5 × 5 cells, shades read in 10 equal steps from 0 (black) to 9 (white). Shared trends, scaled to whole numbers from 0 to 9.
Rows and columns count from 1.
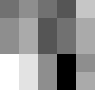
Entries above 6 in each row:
1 0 0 2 2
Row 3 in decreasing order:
6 6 5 4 3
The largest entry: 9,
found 2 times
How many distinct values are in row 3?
4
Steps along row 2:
up down up up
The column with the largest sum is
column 2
